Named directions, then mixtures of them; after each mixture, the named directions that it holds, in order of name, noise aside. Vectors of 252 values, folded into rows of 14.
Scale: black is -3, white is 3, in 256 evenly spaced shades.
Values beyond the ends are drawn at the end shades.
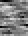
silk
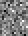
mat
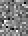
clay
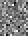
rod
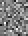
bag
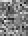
clay, mat, silk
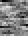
silk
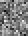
clay, mat, silk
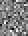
bag, clay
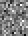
mat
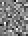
bag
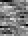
silk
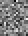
bag, rod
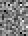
bag, mat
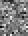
mat, rod, silk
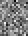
bag, mat, rod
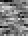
silk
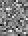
bag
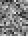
bag, mat, silk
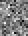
bag, mat, silk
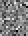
clay, mat, rod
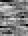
silk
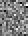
bag, mat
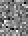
clay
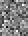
clay, mat, rod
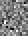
bag, clay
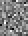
bag, clay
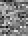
clay, rod, silk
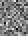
bag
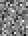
mat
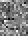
clay, silk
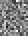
bag, clay, rod
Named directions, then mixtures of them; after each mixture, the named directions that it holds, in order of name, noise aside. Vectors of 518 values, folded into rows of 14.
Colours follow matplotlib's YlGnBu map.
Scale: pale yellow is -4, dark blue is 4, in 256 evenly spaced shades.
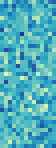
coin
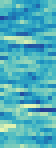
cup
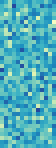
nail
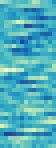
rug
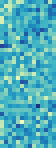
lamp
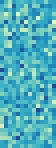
nail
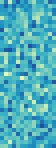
coin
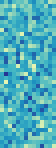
coin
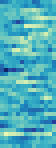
rug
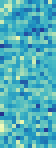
cup, lamp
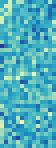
lamp, nail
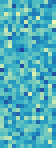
nail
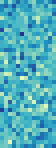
coin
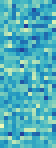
nail, rug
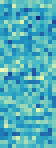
nail, rug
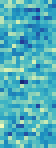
lamp, rug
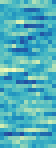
rug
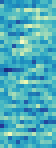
lamp, rug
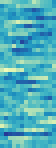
rug
